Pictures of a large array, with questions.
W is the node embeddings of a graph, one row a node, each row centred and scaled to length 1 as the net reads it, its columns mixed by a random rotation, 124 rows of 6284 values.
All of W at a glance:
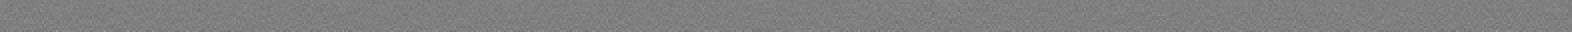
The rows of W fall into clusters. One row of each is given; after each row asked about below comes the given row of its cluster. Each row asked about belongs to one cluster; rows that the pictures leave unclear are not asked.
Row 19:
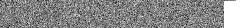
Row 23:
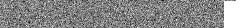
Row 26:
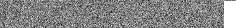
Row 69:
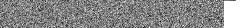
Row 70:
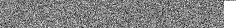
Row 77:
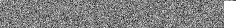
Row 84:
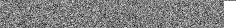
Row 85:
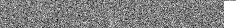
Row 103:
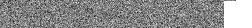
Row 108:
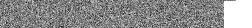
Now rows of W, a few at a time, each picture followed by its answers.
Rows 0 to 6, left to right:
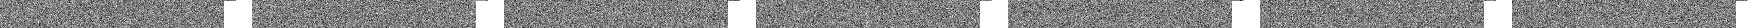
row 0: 84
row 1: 23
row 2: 69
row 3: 85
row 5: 103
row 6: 108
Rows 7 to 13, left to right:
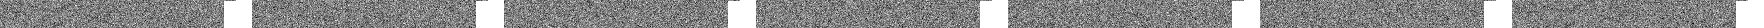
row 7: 26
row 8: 77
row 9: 108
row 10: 108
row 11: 84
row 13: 26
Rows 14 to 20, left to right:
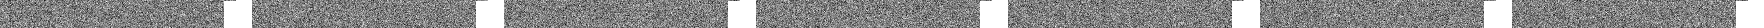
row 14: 103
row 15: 85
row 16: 26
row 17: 108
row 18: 77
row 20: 69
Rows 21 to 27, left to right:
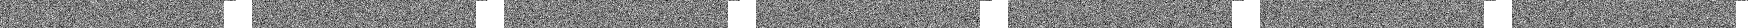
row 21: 108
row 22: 23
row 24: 69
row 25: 77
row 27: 19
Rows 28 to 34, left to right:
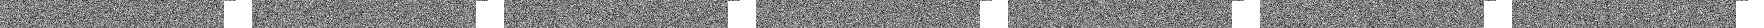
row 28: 23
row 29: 26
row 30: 103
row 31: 70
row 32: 108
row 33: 84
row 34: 77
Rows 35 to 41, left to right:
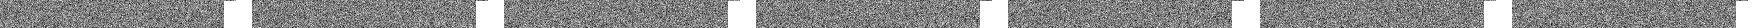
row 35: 26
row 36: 69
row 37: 70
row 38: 69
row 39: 69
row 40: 70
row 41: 84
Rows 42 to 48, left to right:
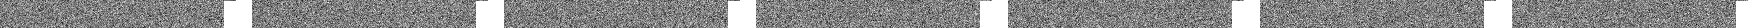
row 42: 69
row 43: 103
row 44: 69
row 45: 23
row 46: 108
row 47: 77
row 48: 70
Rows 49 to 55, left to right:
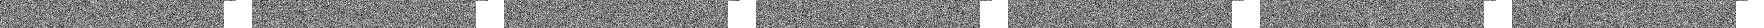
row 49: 108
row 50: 103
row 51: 26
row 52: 77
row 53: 85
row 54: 85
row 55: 85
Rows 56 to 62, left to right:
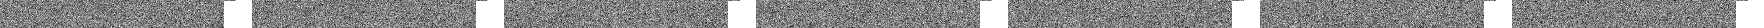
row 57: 26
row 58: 85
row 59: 26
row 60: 103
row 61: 77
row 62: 23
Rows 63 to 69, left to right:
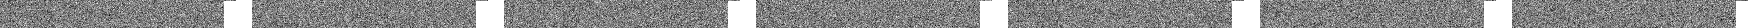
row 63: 103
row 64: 84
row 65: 108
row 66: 19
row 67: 103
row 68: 26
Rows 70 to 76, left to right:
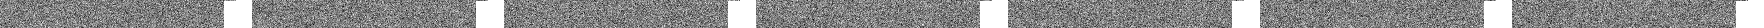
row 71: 26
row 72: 19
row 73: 85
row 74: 19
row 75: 108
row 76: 19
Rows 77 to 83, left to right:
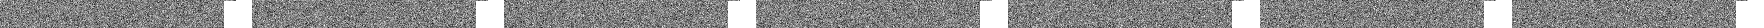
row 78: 26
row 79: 19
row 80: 70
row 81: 85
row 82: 23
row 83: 23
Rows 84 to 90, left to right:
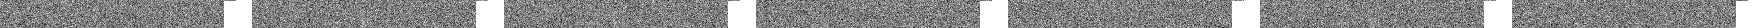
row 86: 85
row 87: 103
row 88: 19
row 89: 85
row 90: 84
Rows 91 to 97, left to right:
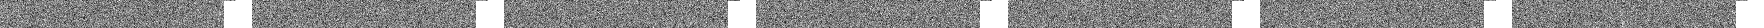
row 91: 23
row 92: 23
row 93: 69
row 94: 23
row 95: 77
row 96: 70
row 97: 85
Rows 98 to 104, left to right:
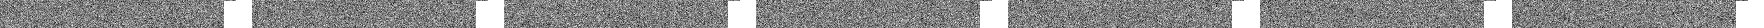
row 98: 26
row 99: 26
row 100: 84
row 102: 77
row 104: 69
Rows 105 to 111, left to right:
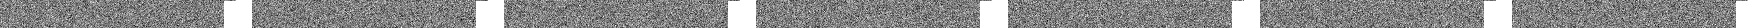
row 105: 108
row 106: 69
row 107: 26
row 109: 19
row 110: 69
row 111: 108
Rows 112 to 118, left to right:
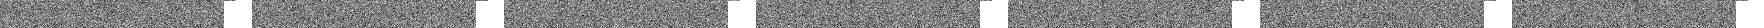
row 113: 69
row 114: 85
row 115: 77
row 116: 77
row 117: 84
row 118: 85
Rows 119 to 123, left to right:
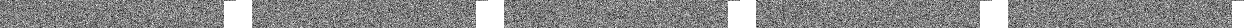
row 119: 77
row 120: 70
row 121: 103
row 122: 19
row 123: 70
